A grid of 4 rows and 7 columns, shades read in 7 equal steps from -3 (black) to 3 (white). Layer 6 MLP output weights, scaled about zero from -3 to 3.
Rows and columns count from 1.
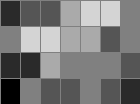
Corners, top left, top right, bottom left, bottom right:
-2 0 -3 -2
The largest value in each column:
0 2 2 1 2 2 0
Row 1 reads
-2 -1 -1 1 2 2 0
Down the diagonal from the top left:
-2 2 1 -1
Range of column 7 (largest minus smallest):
2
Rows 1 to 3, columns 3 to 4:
-1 1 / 2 1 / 1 0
